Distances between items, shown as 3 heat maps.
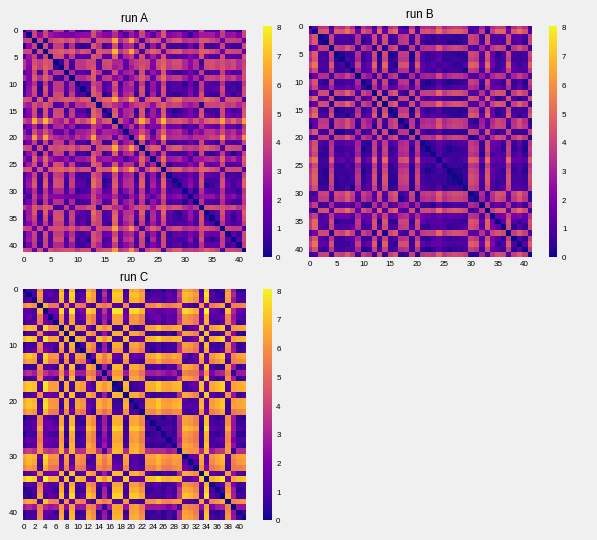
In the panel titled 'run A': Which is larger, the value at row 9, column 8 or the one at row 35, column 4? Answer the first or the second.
the second
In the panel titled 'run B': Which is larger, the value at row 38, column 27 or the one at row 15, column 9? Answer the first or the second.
the second
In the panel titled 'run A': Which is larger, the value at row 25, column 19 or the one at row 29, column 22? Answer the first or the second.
the second
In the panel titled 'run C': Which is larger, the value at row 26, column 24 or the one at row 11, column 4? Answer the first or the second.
the second
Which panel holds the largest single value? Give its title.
run C
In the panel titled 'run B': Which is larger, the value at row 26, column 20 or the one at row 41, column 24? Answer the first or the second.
the second
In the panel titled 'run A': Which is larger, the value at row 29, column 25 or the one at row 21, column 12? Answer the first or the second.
the first
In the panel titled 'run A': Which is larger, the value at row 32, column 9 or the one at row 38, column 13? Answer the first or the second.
the second
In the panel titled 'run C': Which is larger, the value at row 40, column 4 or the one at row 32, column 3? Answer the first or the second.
the first
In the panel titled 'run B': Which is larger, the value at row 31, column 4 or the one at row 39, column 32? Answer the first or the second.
the second
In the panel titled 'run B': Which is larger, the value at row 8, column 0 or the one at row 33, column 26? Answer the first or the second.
the second
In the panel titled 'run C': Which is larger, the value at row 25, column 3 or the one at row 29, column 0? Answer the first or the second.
the first
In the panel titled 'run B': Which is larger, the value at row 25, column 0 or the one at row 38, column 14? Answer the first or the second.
the second
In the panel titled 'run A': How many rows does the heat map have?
42
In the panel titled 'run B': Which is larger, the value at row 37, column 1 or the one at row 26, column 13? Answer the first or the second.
the first
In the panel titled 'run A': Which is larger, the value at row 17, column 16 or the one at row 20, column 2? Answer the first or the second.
the second
